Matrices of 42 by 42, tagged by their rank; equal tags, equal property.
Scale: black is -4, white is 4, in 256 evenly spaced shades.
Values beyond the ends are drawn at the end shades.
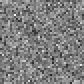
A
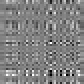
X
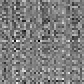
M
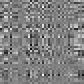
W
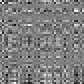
W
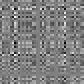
X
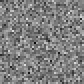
A
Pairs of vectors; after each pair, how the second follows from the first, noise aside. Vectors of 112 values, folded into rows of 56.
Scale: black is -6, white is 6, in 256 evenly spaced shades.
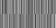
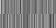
reversed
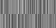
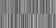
reversed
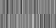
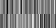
scaled up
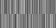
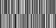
scaled up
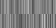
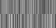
wrapped around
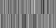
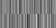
shuffled
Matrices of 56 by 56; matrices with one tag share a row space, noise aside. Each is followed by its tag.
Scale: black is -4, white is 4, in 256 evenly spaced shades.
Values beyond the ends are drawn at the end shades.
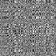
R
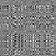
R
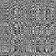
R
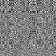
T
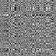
R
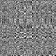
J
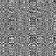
T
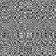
J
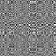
T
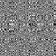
T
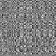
J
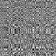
R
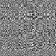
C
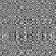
J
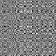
J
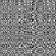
C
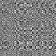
J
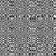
T
